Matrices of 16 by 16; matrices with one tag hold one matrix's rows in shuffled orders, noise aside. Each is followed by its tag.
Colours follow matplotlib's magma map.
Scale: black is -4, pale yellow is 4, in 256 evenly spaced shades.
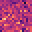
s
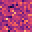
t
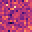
t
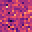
t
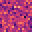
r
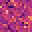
t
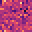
s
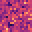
t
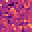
t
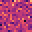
r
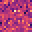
r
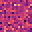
r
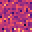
r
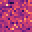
t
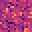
t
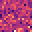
r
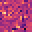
s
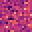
t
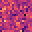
s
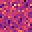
r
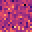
r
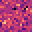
s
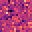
t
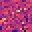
s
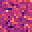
t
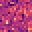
t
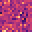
s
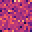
r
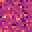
s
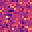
t
